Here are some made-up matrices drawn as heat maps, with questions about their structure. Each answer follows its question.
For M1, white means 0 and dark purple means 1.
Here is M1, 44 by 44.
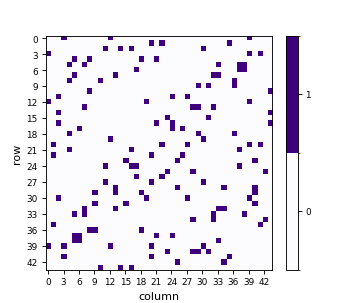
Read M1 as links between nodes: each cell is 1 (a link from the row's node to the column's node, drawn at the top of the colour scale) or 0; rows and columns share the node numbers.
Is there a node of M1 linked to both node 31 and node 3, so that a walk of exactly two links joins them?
no
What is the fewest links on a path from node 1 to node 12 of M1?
3
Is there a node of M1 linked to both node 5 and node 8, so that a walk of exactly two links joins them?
yes
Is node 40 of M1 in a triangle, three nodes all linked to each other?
no
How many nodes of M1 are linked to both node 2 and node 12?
0
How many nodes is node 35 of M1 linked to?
2
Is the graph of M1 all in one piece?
yes
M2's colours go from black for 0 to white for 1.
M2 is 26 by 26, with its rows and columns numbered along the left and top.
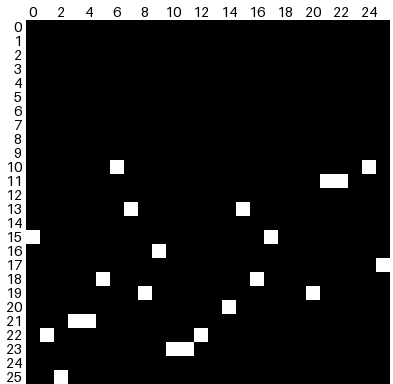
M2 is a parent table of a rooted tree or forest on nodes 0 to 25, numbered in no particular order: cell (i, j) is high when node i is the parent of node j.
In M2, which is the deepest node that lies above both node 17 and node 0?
15
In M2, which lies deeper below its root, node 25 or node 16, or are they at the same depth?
node 25
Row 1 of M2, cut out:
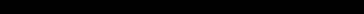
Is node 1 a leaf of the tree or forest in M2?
yes
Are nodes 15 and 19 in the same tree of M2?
no
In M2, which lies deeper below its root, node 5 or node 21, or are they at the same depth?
node 21
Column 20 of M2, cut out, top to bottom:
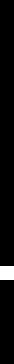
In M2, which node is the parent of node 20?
19
